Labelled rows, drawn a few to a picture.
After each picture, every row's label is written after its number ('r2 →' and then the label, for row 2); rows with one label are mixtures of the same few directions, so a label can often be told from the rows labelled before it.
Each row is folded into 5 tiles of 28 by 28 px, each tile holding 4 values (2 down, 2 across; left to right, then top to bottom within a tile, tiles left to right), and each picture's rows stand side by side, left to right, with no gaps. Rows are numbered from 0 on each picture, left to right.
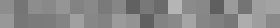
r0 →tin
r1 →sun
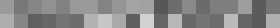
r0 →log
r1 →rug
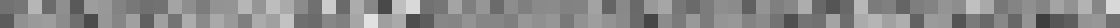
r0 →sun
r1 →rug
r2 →sun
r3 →sun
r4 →sun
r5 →sun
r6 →tin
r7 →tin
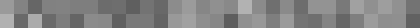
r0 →rug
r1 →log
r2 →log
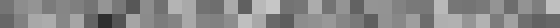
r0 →log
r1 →sun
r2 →sun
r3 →tin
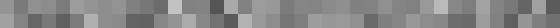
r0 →log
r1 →sun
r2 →log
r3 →rug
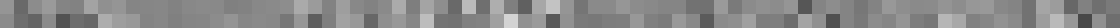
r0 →tin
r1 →sun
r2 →rug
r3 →sun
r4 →tin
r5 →rug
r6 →log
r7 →tin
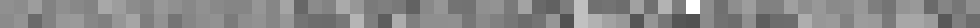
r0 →rug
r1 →rug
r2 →tin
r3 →sun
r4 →tin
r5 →tin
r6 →tin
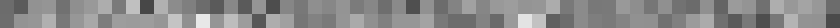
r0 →rug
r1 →tin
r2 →tin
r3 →log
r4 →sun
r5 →log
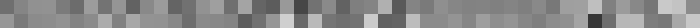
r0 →tin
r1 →sun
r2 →rug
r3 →tin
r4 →rug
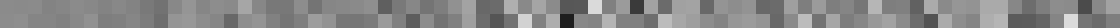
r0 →log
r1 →log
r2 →rug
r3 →tin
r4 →sun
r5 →tin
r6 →sun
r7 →log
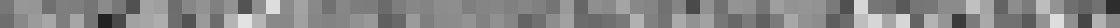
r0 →log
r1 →log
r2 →log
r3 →log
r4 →tin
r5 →log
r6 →tin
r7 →tin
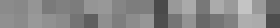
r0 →sun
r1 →log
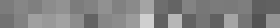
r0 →log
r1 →rug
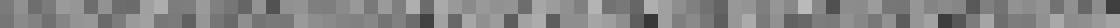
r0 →sun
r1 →rug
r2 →tin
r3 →rug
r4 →sun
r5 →log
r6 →log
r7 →tin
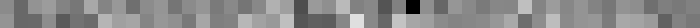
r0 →tin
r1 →log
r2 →tin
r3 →rug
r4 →tin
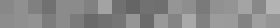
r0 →sun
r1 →rug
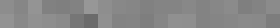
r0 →sun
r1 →rug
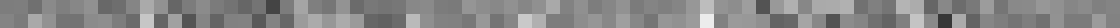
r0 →rug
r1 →rug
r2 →log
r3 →log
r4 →log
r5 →sun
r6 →tin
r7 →tin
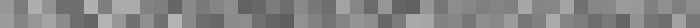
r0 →sun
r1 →rug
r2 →sun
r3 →rug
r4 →tin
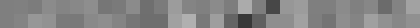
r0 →rug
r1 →log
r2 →log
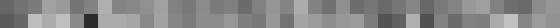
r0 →log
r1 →log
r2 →log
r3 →sun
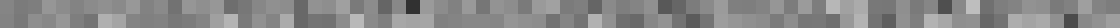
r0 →log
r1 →sun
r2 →tin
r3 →sun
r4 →rug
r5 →tin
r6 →log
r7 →log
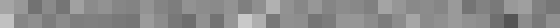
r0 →sun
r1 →log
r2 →rug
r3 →sun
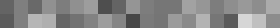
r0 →rug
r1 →log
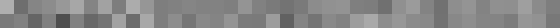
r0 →tin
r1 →rug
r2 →sun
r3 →log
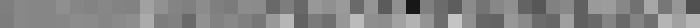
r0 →sun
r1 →rug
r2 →tin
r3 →rug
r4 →tin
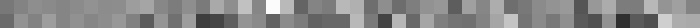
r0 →rug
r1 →tin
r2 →tin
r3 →sun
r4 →tin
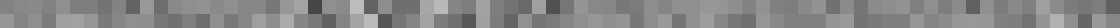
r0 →tin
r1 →tin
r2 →sun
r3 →rug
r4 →tin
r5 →rug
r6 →tin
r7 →tin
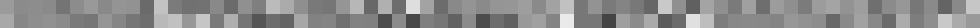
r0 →sun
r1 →tin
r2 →tin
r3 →tin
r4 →rug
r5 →sun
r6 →log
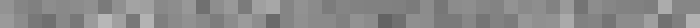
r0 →log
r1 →sun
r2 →log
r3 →tin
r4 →rug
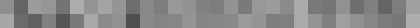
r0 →log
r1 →sun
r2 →log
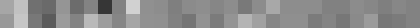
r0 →log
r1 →log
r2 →log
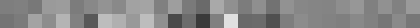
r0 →log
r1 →log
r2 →tin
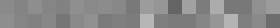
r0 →log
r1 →sun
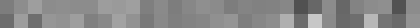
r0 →rug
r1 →sun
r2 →rug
